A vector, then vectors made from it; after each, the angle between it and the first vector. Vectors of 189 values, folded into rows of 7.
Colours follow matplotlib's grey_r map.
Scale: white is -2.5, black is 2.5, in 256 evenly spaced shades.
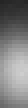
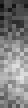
nearly parallel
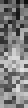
partly aligned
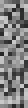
orthogonal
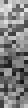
partly opposed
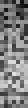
partly aligned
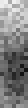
nearly opposite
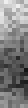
nearly opposite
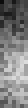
nearly parallel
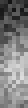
nearly parallel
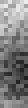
nearly opposite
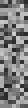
orthogonal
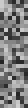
orthogonal
